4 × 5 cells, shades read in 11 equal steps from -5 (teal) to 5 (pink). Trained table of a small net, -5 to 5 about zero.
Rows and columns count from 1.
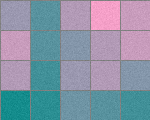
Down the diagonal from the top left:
1 -2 1 -2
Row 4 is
-5 -4 -1 -2 -3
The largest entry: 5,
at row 1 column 4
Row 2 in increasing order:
-2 0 2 3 3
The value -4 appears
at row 4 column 2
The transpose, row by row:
1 3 2 -5 | -2 -2 -3 -4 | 2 0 1 -1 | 5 2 2 -2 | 3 3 0 -3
